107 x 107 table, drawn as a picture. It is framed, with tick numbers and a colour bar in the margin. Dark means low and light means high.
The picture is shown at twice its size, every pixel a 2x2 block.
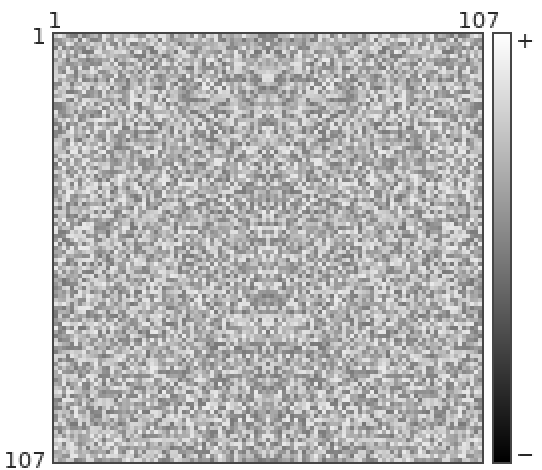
It is mirror symmetric from left to right. There are no regular stripes. Fine speckle covers the field. Overall the values sit about 70% of the way up the scale. There is no overall slope.
